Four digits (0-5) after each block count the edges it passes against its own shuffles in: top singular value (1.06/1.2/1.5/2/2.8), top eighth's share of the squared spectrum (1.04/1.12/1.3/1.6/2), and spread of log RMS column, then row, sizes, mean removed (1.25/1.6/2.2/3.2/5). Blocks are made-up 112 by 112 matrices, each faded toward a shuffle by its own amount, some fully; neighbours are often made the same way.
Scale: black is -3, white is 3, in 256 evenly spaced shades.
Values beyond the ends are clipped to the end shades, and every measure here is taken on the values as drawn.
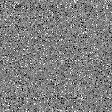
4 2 1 2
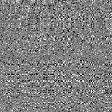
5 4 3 3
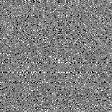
4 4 2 3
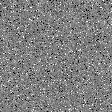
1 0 0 0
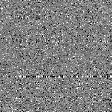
4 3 1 2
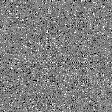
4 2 1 1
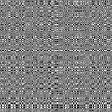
5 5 4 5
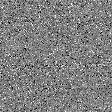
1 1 0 2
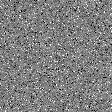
0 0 0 0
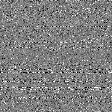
2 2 0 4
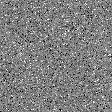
0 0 0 0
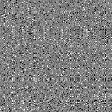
5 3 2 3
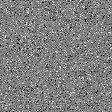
3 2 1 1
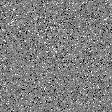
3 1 0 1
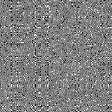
5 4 3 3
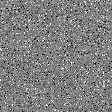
3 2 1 1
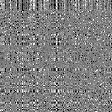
5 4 3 3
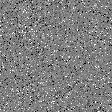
2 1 0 0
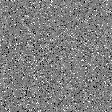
3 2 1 0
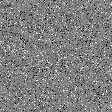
2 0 0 0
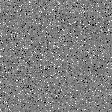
2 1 0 0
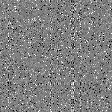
4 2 2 1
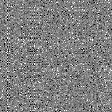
4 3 2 1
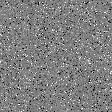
0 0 0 0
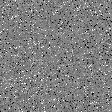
2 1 0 0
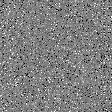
3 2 1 0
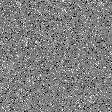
1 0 0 0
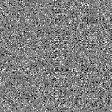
4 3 2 2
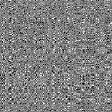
5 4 3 3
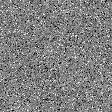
1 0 0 0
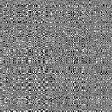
5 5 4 4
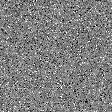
2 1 0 0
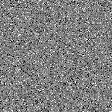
3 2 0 1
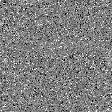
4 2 1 1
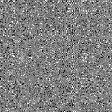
4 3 2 2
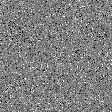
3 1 0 0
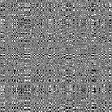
5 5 4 4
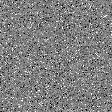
3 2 0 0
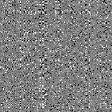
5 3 3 2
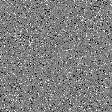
3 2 1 0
